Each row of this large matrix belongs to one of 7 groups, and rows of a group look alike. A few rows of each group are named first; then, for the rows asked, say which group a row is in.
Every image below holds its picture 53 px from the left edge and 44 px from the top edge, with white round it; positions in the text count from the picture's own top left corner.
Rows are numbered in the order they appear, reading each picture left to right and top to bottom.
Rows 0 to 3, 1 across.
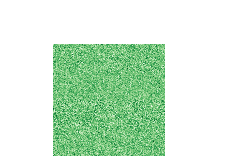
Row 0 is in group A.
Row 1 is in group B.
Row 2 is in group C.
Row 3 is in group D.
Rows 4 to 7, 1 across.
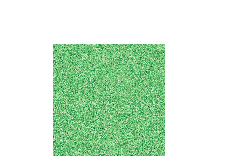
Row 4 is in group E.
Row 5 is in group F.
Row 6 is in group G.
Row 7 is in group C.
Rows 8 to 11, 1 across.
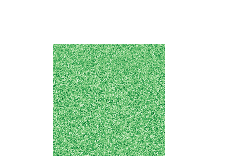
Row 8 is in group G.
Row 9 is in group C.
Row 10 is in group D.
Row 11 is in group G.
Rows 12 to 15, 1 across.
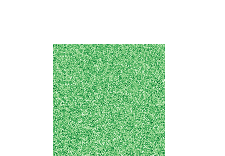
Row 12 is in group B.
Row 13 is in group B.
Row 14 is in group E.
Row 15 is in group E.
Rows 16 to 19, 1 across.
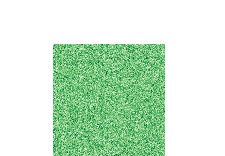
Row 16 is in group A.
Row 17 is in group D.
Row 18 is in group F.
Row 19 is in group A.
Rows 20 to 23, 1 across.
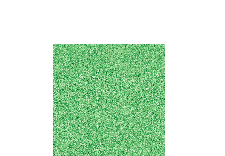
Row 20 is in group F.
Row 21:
D
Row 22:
D
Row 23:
B
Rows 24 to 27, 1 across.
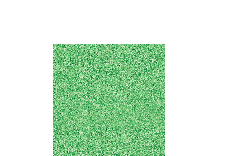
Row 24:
F
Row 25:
D
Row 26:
E
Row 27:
D
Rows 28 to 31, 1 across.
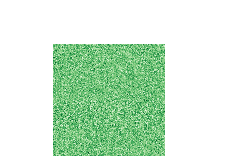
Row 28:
E
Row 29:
A
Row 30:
F
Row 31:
B
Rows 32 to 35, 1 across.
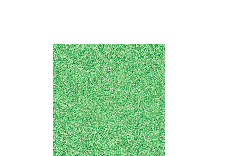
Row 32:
G
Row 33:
F
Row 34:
C
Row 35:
C
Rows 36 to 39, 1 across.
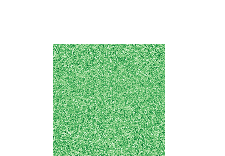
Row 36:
G
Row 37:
G
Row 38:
F
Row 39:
C
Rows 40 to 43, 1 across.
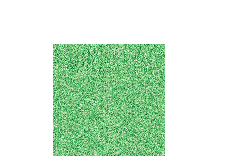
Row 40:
F
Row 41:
G
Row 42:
A
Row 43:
A
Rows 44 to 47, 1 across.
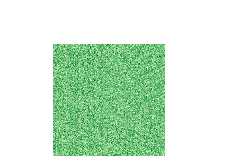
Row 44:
F
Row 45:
F
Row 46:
F
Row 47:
A
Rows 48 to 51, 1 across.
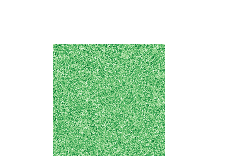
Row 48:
D
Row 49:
E
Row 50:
E
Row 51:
D
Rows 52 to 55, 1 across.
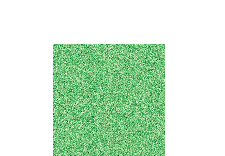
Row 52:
A
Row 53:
B
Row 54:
G
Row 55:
B
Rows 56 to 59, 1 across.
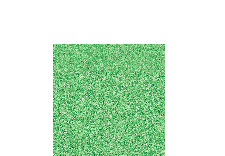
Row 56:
B
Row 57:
D
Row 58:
G
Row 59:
F
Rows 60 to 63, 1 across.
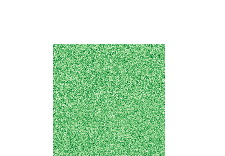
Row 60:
G
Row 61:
B
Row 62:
C
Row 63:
F
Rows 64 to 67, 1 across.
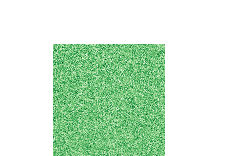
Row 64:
E
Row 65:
E
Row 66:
A
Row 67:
C
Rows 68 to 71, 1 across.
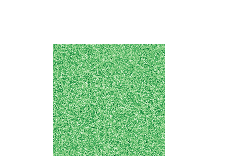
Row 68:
E
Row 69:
E
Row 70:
G
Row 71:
A
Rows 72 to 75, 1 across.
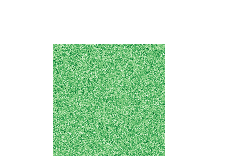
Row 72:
E
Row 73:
F
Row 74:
D
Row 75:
A
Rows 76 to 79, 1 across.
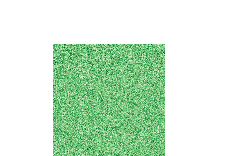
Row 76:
E
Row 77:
D
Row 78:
A
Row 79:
D
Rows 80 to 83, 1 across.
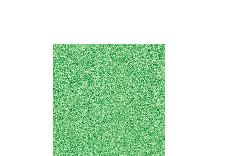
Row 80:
G
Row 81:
E
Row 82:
E
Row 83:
F
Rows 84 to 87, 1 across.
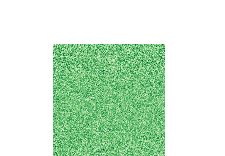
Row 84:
C
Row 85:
G
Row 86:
B
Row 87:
E
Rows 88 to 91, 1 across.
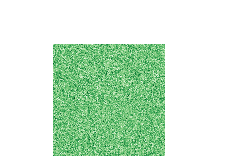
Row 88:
A
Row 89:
D
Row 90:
E
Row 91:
F
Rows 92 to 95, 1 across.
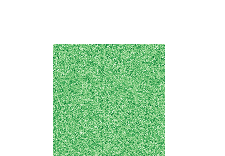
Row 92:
D
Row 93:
E
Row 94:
A
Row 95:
A
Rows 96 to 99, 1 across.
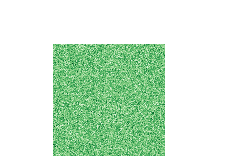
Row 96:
F
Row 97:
G
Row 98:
D
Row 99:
B
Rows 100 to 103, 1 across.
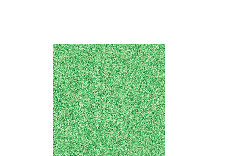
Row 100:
D
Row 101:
E
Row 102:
D
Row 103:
B
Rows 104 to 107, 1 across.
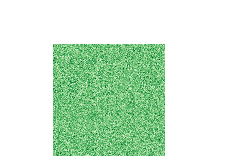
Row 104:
B
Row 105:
E
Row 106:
A
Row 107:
G
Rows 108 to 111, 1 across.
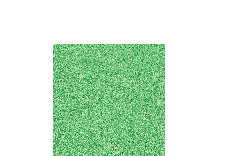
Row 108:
C
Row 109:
D
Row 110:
E
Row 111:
A
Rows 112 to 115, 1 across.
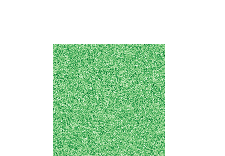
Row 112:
F
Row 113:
D
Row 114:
C
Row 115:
E
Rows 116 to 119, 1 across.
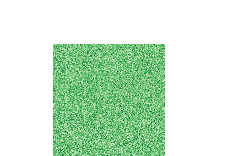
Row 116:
C
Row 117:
B
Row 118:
B
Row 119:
C
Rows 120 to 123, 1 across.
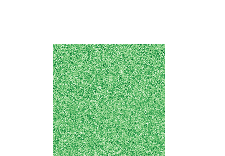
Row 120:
E
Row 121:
B
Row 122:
F
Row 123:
A
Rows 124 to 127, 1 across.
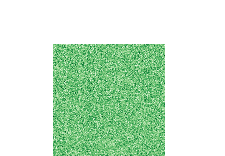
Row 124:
F
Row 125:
F
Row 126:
B
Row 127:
C
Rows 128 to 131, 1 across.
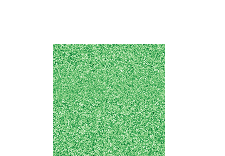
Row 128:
E
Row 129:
A
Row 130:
D
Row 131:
G
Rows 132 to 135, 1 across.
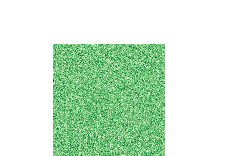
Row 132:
A
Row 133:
C
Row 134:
B
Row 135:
F
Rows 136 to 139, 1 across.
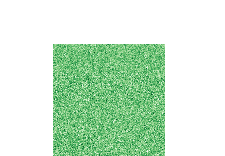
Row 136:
F
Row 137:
E
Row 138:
D
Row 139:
F
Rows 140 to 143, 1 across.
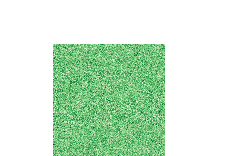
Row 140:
C
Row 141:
E
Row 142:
G
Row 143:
B
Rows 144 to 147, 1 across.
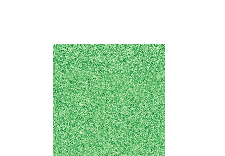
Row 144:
C
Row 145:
E
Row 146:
D
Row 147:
A
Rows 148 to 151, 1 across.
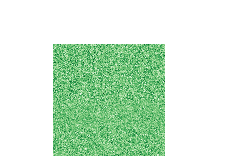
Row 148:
F
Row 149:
E
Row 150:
C
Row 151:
A
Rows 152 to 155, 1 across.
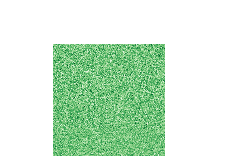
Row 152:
G
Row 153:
E
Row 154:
F
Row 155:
E
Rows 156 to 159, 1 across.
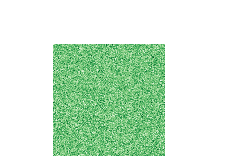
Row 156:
D
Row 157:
C
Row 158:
C
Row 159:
D
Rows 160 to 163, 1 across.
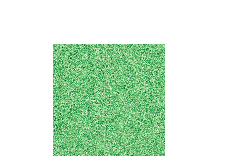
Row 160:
E
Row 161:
G
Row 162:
E
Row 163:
D
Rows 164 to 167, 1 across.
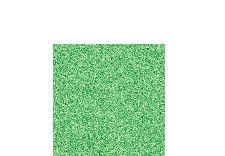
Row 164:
E
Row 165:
C
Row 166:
C
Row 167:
F
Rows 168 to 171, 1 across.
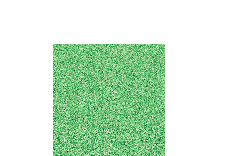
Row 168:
D
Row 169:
A
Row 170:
F
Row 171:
G
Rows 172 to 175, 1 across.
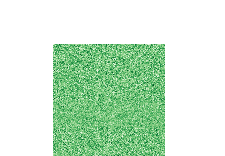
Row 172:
D
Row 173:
D
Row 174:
C
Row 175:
A
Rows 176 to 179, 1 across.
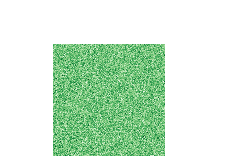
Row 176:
F
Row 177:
E
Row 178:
B
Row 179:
E
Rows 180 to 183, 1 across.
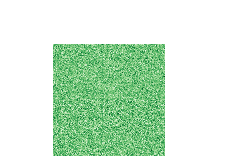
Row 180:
A
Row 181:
C
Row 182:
A
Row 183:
E
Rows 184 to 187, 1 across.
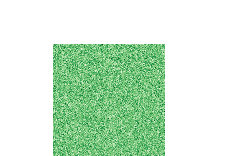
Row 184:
A
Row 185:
B
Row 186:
C
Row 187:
C
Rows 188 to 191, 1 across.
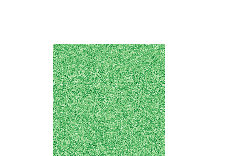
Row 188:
D
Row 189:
C
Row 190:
C
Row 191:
B
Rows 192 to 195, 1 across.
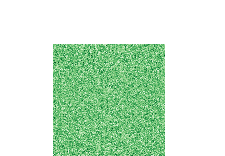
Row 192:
F
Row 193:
A
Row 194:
A
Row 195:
D
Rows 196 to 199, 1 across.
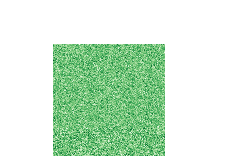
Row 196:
B
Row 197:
A
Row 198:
A
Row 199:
E
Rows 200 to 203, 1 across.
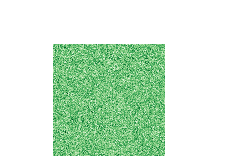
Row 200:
A
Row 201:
G
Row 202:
F
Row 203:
C
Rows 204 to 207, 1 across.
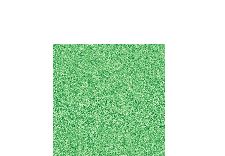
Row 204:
A
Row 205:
E
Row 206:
D
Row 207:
F
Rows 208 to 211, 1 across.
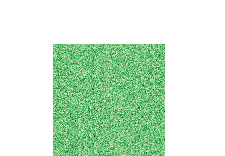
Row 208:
G
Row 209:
G
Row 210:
F
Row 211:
F
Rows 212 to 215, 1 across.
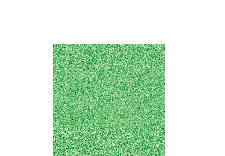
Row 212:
B
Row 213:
F
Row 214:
F
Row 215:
C
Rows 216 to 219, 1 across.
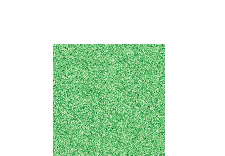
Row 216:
C
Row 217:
C
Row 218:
G
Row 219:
D
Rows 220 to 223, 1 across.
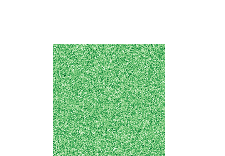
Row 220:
G
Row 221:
A
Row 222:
B
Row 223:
D
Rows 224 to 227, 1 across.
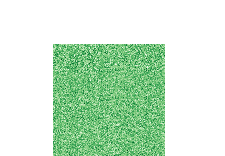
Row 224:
F
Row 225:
F
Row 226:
A
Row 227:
A
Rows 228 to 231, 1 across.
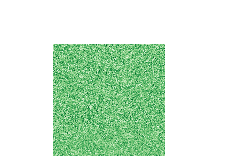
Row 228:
D
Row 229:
D
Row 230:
F
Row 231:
C
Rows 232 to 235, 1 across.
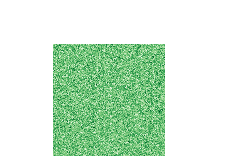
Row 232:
D
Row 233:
G
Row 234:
G
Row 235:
A
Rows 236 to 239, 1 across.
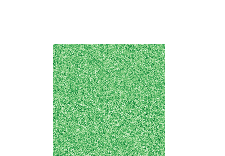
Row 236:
A
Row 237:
F
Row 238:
A
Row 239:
G
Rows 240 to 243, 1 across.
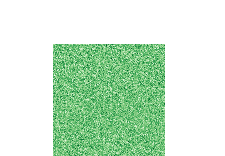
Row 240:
D
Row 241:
G
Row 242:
B
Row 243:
A
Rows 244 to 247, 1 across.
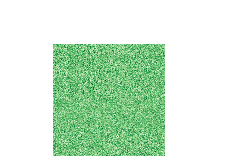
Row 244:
F
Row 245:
F
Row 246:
D
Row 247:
A
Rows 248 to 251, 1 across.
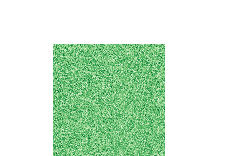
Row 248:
C
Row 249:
E
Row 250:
E
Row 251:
E
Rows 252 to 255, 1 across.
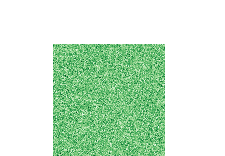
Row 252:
B
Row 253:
C
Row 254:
E
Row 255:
G
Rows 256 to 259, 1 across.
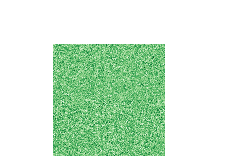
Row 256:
D
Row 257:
G
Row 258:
E
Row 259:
A
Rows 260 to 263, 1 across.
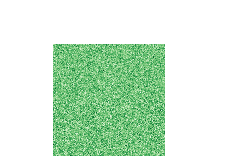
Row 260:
D
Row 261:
A
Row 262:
G
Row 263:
B
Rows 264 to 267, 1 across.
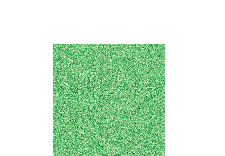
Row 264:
G
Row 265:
F
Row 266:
F
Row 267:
A
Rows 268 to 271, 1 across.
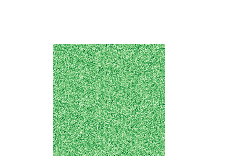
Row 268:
D
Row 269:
D
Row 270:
D
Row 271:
A
